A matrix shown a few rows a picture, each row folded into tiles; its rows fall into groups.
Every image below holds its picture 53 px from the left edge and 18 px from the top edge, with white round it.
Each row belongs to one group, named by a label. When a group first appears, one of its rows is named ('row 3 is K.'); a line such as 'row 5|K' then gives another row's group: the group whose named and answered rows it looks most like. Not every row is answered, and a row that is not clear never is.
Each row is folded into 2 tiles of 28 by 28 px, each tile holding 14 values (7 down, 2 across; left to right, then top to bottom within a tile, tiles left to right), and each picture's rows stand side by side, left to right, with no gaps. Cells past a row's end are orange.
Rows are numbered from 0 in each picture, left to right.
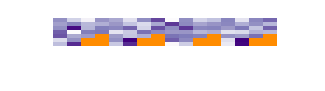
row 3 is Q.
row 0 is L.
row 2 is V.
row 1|Q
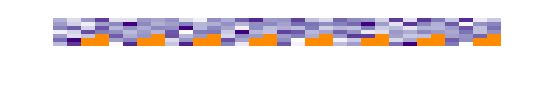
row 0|Q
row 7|V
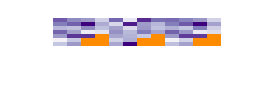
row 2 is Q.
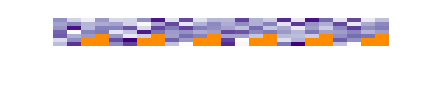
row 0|L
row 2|V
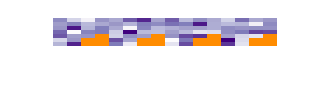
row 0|L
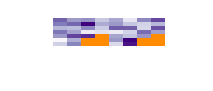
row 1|Q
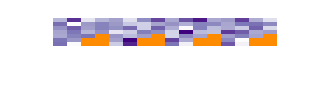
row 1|Q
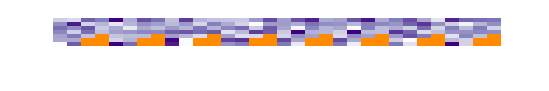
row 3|Q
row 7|V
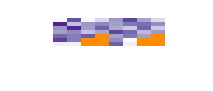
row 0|V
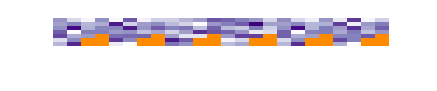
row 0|L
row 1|V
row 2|Q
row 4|L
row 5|V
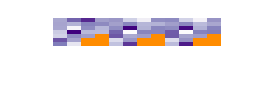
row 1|L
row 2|L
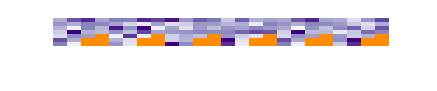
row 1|V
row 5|Q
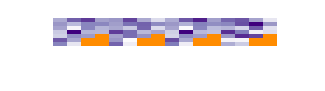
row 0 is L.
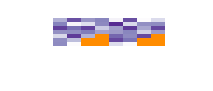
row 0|V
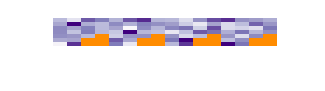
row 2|Q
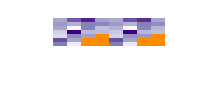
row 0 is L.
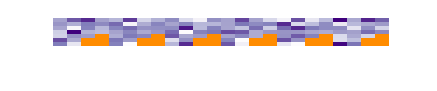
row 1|V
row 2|L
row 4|V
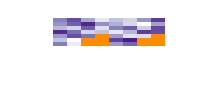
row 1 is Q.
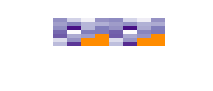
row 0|L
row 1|L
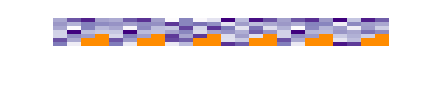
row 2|V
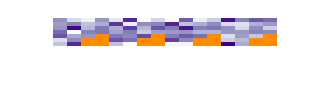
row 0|L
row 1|V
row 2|V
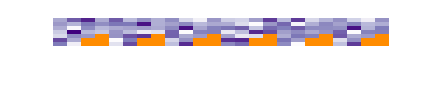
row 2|L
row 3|Q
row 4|V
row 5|L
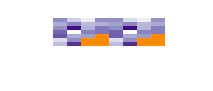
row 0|L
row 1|L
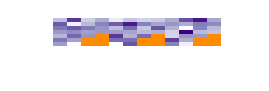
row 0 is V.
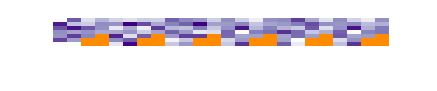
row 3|L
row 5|L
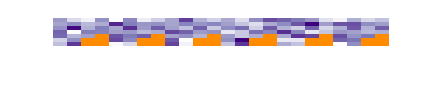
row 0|L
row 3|Q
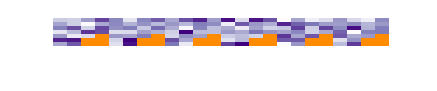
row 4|V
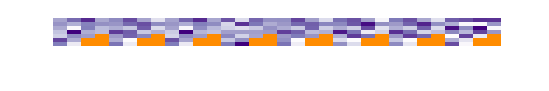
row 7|V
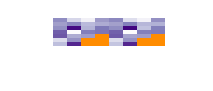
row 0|L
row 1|L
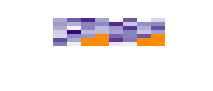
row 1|V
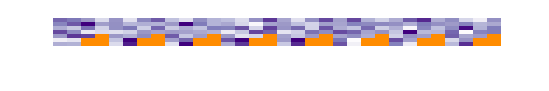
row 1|Q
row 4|Q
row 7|L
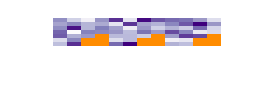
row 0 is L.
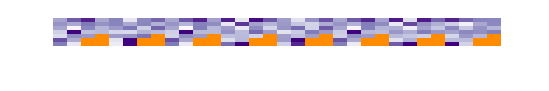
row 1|Q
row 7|V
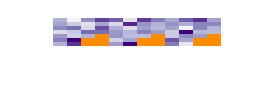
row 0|Q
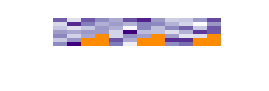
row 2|Q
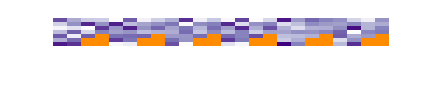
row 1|V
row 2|V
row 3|V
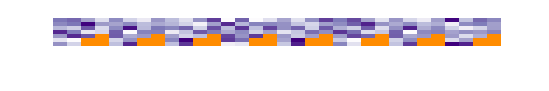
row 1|L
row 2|Q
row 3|V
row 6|L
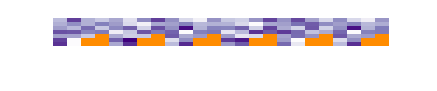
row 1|Q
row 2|L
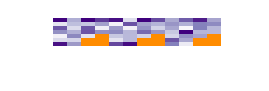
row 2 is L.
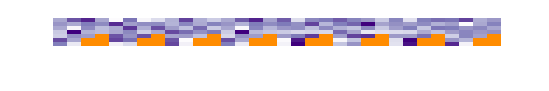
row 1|V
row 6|Q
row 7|V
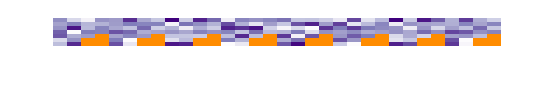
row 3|V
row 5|V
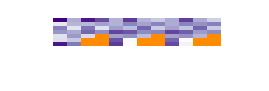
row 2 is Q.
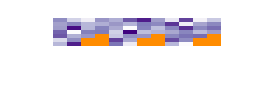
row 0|L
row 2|V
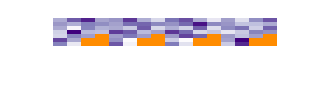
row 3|Q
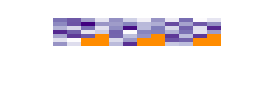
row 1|L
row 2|V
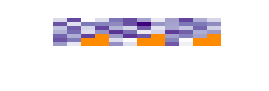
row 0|V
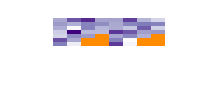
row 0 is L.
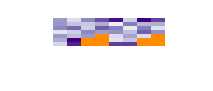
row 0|Q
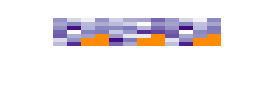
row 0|L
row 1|Q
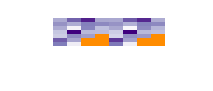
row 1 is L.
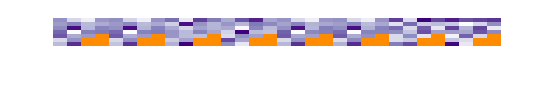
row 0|L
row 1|L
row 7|V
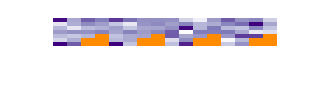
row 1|V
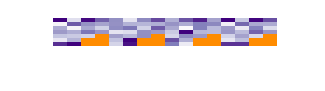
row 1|Q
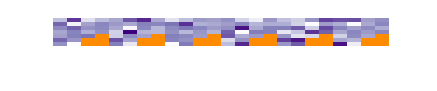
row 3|L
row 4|Q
